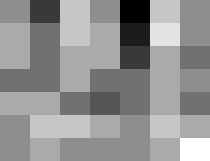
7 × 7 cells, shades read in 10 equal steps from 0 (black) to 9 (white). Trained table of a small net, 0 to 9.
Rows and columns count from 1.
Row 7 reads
5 6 5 5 5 6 9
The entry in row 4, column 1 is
4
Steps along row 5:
same down down up up down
